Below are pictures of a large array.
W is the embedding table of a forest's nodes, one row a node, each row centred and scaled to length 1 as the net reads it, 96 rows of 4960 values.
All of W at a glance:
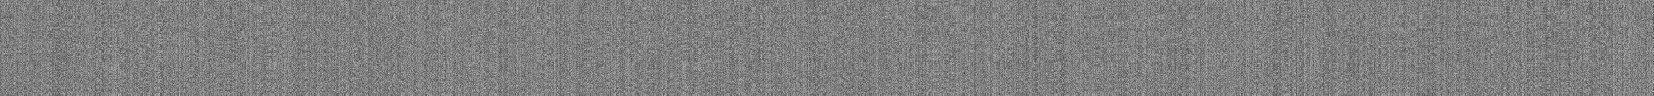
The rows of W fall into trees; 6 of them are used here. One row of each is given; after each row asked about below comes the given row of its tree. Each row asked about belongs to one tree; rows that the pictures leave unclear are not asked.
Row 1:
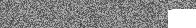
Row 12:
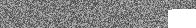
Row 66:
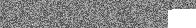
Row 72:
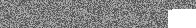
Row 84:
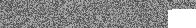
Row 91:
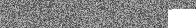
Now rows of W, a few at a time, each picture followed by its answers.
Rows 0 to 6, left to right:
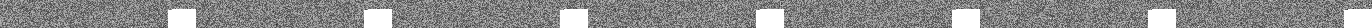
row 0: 91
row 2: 72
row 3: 91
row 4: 91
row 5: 72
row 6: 1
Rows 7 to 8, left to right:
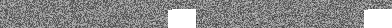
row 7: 12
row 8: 12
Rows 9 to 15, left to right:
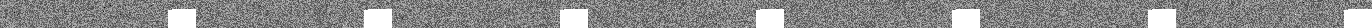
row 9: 12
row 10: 66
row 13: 1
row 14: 72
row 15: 84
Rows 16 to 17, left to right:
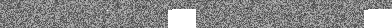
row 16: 84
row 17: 84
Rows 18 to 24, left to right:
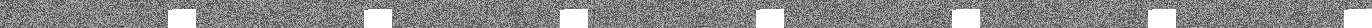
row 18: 84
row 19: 1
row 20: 66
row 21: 12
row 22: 91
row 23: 91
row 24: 66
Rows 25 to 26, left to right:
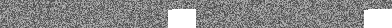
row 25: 91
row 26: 84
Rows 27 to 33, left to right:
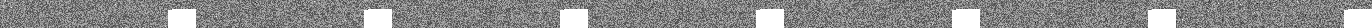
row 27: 12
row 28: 72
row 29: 72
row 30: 72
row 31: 1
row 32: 1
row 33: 12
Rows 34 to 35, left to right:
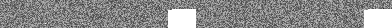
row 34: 1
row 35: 91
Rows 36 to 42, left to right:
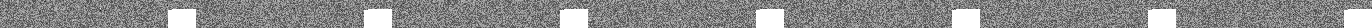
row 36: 1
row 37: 84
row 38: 84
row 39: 91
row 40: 84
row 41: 72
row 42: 91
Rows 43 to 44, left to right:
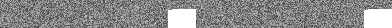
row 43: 91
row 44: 12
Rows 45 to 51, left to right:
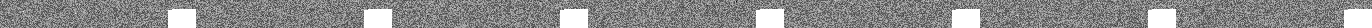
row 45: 72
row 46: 72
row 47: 84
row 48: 66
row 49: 66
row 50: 91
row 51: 91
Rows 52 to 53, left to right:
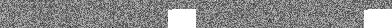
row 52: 91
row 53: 66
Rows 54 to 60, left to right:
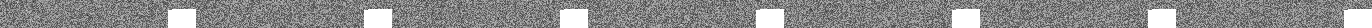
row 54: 1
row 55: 84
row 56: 91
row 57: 84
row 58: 91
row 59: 91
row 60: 1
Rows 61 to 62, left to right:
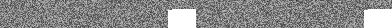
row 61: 1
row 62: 66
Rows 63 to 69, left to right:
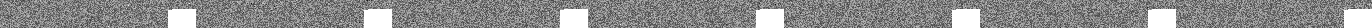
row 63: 72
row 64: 66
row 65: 66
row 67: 72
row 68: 66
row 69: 72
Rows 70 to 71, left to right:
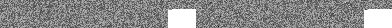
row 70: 91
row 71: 1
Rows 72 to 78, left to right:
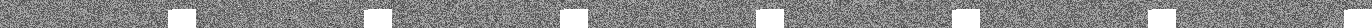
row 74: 84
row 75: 72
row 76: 84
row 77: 1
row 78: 66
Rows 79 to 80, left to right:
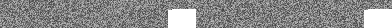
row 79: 91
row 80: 91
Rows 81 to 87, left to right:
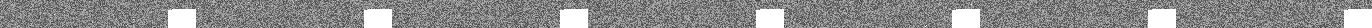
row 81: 72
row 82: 1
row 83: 66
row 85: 12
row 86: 66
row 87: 72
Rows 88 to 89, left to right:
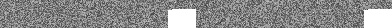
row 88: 72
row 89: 84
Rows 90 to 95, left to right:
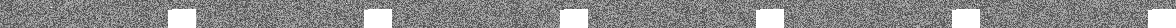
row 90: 84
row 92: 66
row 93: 72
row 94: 72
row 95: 72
